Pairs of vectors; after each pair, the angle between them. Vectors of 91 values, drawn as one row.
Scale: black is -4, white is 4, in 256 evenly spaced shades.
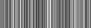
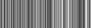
partly opposed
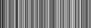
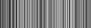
partly aligned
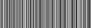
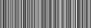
nearly opposite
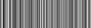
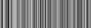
nearly opposite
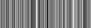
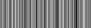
partly opposed
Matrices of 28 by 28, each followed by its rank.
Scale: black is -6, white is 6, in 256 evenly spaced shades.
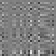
two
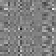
three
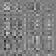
three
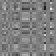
two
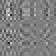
two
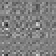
three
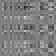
two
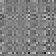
two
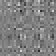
three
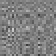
three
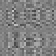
three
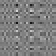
two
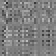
three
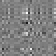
three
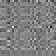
three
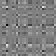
two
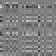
two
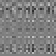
two
